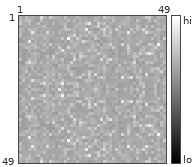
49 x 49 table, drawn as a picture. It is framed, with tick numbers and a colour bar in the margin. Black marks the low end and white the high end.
Average level on the scale: 70%. Stripes: none. Mirror symmetry: top to bottom. Histogram: skewed, a long tail of high values. Slope: none. Odd rows or columns: none.
